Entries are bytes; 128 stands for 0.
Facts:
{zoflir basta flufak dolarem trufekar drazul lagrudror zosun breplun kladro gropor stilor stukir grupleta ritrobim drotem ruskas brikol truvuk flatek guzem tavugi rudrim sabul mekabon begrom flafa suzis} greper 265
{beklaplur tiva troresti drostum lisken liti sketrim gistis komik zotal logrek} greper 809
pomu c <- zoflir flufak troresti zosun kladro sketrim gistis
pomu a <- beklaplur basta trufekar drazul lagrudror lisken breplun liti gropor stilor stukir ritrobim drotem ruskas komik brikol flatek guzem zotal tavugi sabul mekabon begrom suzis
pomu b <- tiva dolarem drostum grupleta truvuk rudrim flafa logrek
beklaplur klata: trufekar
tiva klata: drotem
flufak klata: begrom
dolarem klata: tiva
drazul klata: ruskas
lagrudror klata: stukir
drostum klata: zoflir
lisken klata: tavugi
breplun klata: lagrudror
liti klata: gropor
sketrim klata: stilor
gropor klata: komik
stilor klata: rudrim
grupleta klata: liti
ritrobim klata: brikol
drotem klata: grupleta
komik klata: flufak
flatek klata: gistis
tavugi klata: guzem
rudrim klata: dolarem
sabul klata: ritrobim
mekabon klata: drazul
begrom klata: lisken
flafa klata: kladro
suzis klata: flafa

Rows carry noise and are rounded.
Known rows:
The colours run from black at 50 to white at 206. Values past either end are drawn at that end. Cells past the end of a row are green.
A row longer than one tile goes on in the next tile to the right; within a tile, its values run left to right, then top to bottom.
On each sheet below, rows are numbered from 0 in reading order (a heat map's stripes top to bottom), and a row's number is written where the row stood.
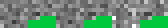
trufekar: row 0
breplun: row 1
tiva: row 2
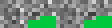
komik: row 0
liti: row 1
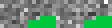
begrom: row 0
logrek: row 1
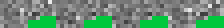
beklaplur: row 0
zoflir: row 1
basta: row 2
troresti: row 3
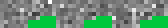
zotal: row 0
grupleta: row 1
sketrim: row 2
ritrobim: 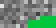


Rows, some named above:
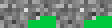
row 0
drotem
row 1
drotem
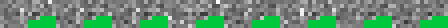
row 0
beklaplur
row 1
stilor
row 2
stilor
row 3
logrek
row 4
tavugi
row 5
lisken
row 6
flafa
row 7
guzem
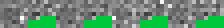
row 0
flufak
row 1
sabul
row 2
drostum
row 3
ritrobim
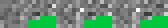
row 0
truvuk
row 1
rudrim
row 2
dolarem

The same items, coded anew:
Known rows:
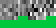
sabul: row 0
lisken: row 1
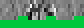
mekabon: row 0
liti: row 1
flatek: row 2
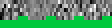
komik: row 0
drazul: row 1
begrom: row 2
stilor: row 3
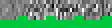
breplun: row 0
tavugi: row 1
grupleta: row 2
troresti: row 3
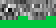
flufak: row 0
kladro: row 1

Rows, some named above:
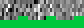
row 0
gropor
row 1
rudrim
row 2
flafa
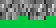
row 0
zotal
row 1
sketrim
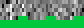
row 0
rudrim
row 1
beklaplur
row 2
brikol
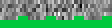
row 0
guzem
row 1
logrek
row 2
tavugi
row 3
truvuk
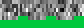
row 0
drotem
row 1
zotal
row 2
tiva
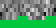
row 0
beklaplur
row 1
brikol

